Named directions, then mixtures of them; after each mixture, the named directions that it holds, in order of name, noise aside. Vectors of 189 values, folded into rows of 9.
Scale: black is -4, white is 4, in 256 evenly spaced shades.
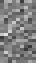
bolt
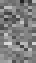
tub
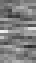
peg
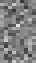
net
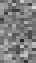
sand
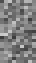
bolt, sand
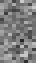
sand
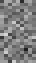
bolt, net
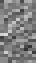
bolt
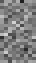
bolt, net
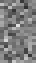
net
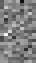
bolt, tub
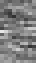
peg, tub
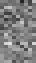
tub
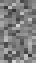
net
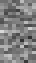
peg, sand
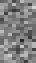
sand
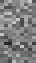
bolt, tub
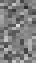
net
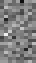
bolt, tub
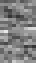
net, peg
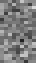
sand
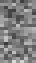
net, peg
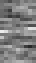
peg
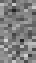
net, sand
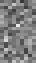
net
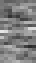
peg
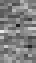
net, peg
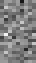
bolt, tub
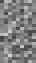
bolt, sand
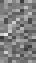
bolt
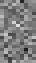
bolt, net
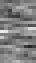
peg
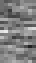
peg
